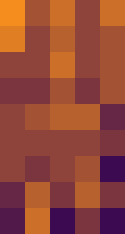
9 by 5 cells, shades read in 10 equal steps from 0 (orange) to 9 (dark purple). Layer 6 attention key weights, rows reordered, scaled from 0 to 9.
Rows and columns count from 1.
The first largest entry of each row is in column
4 2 1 1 5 5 5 1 3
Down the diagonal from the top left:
0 5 2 6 7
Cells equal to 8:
1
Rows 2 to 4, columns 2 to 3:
5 3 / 5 2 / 6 4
